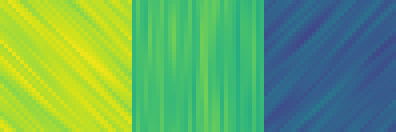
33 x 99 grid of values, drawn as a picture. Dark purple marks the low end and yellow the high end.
The table splits into one row of 3 panels. Panel 1,1: very high, slanting down to the right, faint in contrast. Panel 1,2: high, streaked downward, faint in contrast. Panel 1,3: low, slanting up to the right, faint in contrast.
